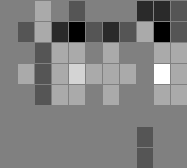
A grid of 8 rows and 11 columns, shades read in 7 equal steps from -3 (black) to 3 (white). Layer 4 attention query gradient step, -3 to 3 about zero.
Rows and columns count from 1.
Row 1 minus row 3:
0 0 2 -1 -2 0 -1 0 -2 -3 -2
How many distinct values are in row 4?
5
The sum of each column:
0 0 -1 1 0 0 1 0 -3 0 1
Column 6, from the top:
0 -1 0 1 0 0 0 0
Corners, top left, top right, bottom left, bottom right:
0 -1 0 0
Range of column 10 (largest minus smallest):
6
